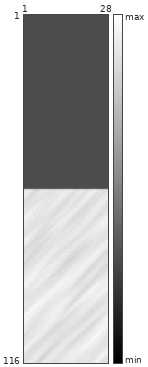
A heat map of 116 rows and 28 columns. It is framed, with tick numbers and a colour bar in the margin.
The table splits into 2 rows of 1 panel. Panel 1,1: low, flat. Panel 2,1: very high, slanting up to the right, faint in contrast.
